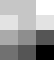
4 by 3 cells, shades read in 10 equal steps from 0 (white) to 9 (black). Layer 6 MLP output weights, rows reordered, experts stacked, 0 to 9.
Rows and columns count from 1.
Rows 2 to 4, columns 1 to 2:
1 2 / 3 4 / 5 6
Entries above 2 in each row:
0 0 3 3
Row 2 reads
1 2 1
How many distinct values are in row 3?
3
